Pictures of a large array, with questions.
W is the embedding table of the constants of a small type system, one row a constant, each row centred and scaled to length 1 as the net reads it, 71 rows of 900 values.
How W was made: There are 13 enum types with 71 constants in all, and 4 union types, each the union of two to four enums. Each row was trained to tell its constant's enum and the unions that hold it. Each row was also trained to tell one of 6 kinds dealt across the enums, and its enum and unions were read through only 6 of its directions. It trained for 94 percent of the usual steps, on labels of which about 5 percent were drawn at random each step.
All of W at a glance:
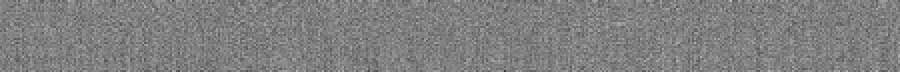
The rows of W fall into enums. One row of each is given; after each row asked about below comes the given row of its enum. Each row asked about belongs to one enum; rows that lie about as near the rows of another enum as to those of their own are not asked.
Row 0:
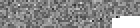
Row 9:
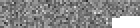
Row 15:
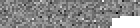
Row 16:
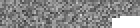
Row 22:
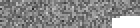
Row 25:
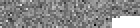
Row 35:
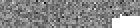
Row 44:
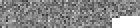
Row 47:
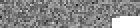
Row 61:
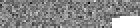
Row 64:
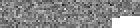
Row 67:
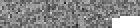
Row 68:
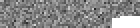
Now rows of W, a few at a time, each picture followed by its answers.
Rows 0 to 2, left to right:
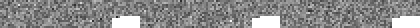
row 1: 0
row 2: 16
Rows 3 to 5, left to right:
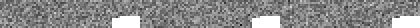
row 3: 22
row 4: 44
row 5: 0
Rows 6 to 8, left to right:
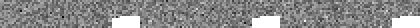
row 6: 67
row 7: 44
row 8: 64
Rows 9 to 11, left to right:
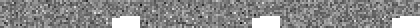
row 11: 0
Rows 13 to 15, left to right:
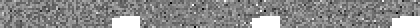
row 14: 61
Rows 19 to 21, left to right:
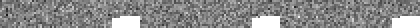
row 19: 25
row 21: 67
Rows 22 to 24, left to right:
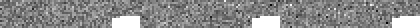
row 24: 61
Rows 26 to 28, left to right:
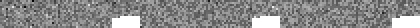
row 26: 0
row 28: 67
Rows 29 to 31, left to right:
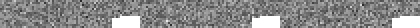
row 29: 35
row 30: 61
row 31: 35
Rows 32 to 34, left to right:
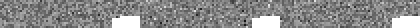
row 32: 0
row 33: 16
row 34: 0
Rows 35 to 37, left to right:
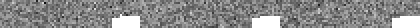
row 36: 67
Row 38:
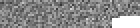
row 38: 22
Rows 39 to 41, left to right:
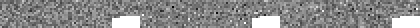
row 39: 22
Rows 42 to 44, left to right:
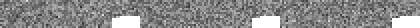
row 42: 25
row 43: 47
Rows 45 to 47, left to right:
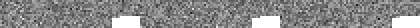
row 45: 64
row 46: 16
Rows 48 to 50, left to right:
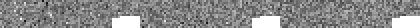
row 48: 35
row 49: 47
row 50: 22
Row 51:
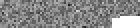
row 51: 67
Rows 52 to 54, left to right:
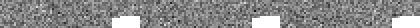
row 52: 64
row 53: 22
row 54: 47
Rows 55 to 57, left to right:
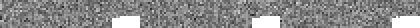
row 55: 44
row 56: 9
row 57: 44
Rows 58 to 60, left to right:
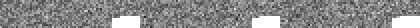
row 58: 25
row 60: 22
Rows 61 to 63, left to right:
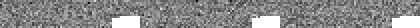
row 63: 47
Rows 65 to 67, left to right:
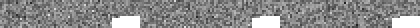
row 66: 47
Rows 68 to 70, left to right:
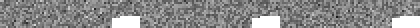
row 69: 67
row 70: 47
